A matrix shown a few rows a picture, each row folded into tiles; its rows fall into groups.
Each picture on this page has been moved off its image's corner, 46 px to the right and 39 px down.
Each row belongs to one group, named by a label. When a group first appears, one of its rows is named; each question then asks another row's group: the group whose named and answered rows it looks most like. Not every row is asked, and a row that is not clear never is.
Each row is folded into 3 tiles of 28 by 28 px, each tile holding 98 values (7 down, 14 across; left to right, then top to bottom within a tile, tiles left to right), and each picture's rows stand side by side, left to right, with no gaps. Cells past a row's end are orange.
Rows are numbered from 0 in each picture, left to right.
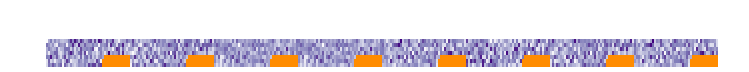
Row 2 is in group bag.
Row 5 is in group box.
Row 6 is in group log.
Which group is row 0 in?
log
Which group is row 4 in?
bag
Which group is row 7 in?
bag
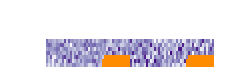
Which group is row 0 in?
bag
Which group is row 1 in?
box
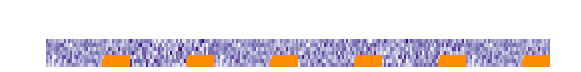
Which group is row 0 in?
bag
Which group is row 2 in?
bag
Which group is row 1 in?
box
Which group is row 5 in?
bag
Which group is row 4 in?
log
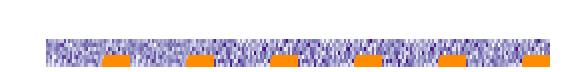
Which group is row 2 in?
box
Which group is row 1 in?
bag
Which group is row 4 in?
box
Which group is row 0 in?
bag
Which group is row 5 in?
box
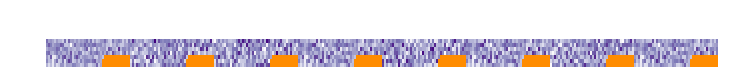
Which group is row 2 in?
log
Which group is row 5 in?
bag
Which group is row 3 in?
bag
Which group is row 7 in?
bag
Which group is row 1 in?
log
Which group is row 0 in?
bag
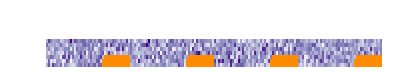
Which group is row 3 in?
bag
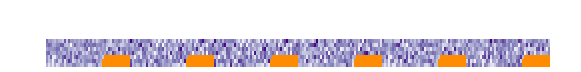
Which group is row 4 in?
bag
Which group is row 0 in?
bag
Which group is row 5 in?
log
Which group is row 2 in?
box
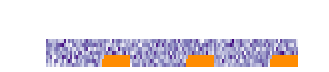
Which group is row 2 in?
bag
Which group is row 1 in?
log
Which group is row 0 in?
bag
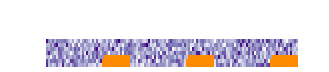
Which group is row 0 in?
box
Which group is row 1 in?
bag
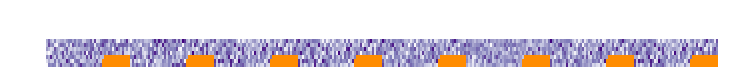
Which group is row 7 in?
box
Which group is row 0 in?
log
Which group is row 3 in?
box
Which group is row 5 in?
bag
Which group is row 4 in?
box
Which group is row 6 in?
box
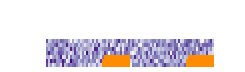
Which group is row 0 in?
box
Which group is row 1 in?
log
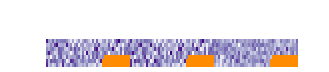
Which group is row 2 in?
bag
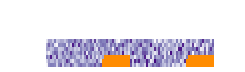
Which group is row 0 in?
log
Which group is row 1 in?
box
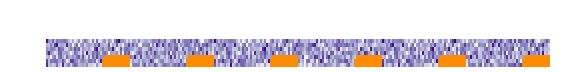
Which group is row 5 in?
log
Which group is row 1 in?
log
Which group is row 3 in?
bag
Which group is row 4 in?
box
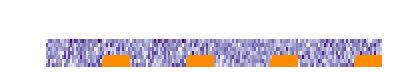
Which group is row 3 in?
log
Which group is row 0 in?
log
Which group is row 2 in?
bag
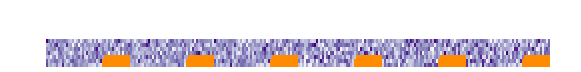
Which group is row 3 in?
bag
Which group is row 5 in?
box
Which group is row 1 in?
bag
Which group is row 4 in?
log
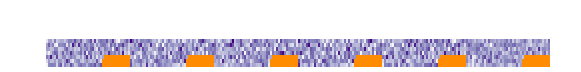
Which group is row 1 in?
box
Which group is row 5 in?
bag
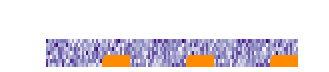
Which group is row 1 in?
log
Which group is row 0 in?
box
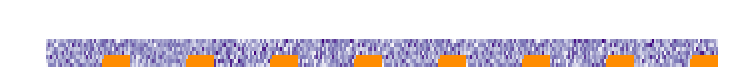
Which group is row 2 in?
box
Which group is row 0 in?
log
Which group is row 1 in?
bag
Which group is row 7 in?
bag
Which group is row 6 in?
log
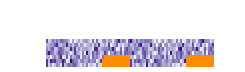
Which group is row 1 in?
box
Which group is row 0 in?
box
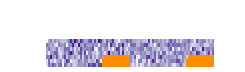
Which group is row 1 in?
bag
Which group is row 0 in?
log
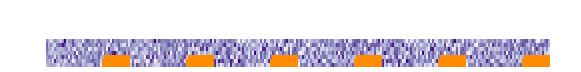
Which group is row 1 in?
log
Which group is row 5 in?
log
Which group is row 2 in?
box
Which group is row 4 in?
box
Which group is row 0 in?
bag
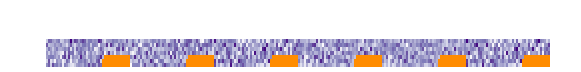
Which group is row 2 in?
box
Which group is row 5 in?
box
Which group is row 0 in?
log
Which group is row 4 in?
bag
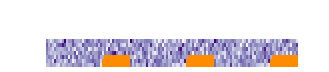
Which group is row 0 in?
bag
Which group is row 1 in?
box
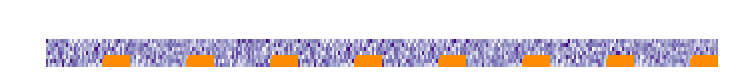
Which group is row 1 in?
bag
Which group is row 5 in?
box
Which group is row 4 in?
box
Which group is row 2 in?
log
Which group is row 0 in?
box
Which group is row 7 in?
bag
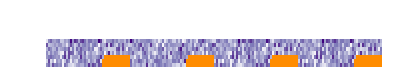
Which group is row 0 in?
log
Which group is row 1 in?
box
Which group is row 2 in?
log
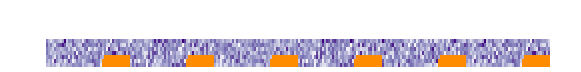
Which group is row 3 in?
log
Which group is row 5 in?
bag
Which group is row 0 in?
bag
